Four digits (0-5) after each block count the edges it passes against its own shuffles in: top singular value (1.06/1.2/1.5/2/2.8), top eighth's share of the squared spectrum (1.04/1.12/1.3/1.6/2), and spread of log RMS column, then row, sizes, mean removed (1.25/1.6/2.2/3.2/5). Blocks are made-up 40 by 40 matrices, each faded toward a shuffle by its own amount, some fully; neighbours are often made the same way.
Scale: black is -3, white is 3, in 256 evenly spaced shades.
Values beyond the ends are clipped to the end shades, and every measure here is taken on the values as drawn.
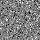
0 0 0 0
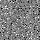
1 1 0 1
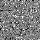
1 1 0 2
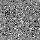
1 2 0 2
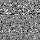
1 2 0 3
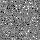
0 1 0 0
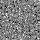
0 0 0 0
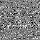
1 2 0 3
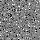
1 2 1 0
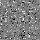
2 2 2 2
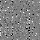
2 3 2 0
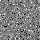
0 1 0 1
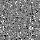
1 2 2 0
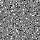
0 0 1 1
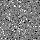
1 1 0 0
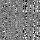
2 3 3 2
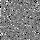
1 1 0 0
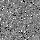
0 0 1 0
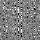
2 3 3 1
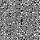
1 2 2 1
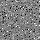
0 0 0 0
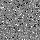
0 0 0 0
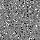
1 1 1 0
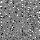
1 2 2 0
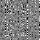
2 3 3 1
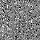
0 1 2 0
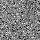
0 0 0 0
